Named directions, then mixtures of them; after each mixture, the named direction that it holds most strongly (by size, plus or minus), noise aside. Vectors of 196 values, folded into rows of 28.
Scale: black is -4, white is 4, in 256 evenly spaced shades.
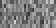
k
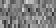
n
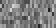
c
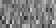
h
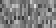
c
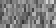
k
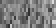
k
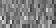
h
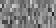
c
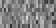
k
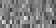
h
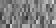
h
